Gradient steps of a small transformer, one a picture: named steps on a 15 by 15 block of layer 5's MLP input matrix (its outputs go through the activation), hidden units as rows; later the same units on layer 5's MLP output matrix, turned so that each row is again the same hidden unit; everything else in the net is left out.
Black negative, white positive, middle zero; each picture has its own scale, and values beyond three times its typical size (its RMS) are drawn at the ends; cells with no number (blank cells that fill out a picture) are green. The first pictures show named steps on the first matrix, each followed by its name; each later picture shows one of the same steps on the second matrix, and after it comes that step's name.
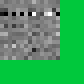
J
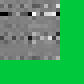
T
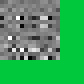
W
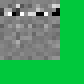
T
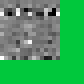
J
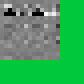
T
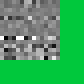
W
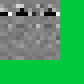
T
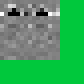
T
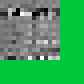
J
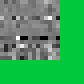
W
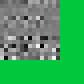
W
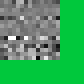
W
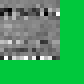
J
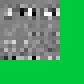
J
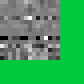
W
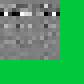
T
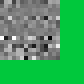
W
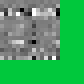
J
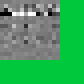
T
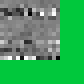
J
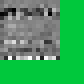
J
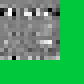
J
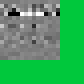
T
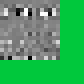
J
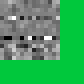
W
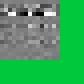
T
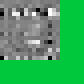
J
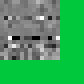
W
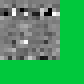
J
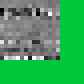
J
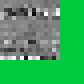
J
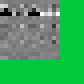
T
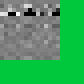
T
